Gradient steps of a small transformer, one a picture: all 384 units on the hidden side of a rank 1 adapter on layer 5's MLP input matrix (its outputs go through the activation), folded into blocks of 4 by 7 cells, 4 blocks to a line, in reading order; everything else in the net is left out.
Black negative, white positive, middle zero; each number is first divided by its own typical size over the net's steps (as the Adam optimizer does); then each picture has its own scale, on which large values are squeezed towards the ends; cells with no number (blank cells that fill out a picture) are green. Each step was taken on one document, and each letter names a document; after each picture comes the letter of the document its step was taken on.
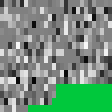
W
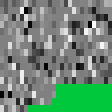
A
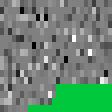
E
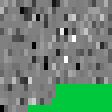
E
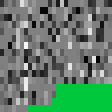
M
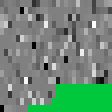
E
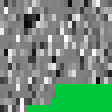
A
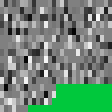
W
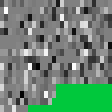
W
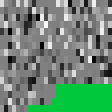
A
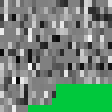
M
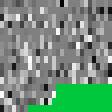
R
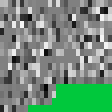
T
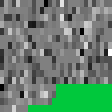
W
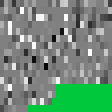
E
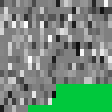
R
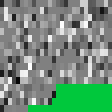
R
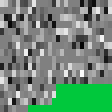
T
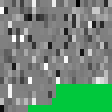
E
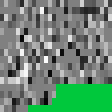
M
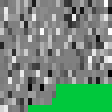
A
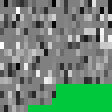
T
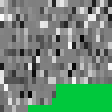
M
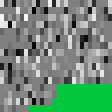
T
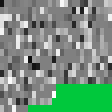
R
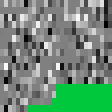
T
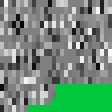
M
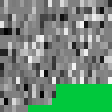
W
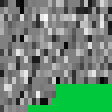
M
